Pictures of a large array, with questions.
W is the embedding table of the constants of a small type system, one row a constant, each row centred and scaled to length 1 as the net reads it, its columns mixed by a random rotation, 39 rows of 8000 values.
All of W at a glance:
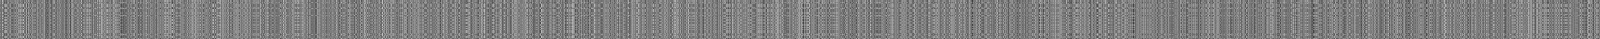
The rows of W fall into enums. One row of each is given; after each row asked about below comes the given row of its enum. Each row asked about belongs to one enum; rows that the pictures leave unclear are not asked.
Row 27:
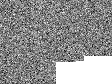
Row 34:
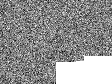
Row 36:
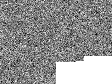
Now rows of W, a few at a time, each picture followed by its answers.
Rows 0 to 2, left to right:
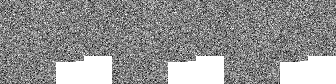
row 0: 27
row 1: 27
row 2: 34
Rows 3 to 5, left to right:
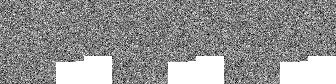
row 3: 27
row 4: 36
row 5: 36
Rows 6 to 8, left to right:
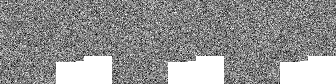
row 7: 27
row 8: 34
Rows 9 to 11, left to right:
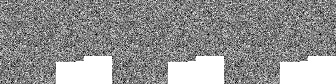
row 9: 36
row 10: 36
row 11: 36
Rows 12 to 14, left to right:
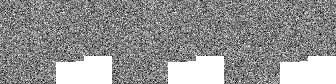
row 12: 27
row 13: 27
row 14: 36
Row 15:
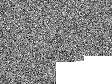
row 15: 34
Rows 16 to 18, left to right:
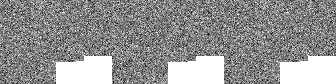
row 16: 27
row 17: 36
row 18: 27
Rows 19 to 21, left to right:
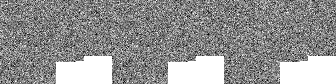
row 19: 36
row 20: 36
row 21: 27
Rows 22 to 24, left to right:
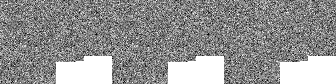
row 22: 36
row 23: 36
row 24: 27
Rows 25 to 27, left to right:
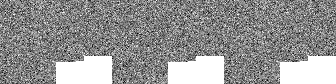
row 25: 27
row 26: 36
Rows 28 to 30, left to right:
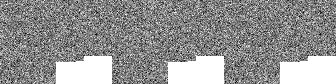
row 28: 36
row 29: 27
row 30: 36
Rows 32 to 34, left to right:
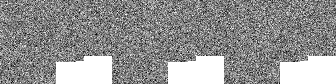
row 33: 27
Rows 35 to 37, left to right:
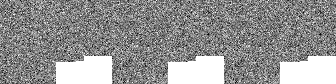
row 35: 27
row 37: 36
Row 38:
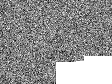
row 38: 34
